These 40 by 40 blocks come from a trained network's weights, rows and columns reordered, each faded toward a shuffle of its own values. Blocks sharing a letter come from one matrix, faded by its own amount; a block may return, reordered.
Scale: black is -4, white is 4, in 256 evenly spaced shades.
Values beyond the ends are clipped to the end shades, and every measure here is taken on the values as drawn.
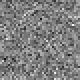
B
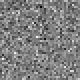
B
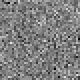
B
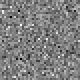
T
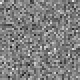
B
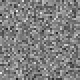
B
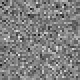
B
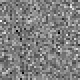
B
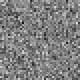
B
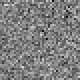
B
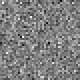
T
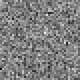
B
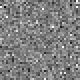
T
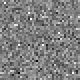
T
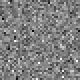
T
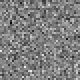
B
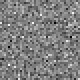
T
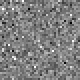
T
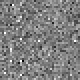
T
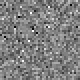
T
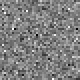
T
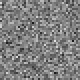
B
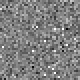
T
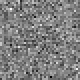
B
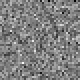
B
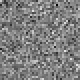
B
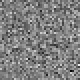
B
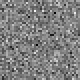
B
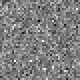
T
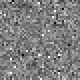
T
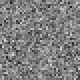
B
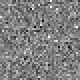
T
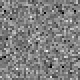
T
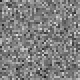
B
